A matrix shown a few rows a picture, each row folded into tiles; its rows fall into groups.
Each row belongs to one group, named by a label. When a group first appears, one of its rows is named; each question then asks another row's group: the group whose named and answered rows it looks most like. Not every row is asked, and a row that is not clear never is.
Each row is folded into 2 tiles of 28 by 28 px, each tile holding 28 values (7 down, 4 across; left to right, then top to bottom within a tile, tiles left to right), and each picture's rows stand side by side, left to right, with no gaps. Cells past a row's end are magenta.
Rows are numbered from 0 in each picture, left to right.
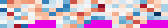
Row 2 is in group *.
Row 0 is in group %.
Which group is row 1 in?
*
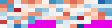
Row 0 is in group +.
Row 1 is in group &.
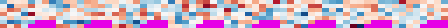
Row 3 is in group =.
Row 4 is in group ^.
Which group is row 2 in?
&
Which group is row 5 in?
%
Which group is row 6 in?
%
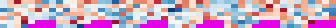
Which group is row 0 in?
*
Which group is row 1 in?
+
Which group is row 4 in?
=
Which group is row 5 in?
^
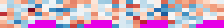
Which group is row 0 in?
&
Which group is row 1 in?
%
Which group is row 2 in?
^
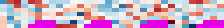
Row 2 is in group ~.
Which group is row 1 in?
&
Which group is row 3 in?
+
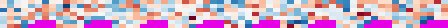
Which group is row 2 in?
=
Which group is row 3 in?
&
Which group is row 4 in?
+
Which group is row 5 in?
=
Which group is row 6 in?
+
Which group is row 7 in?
+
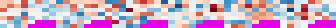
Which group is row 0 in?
^
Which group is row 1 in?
%
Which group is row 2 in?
+
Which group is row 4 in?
=
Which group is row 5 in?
+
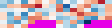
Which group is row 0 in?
=
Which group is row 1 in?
+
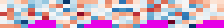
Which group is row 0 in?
&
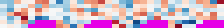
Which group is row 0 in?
*
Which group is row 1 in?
=
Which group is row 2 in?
+
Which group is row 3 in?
=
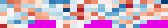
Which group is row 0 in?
&
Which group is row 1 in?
+
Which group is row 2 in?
~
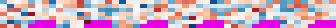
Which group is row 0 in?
&
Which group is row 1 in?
^
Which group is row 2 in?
~
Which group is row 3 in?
&
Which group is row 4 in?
*
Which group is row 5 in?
=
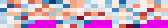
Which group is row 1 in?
&
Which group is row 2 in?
~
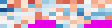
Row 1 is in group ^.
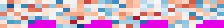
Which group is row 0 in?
*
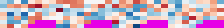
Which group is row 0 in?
=
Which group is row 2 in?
%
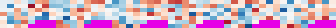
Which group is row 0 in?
*
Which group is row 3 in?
^
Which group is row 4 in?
%
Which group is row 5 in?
~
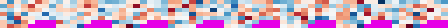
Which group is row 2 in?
&
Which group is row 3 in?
^
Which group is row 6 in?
&
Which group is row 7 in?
~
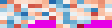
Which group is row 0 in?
%
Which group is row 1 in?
=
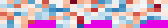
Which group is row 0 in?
^
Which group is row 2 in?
*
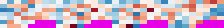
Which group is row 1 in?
~
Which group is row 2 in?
~
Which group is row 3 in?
^
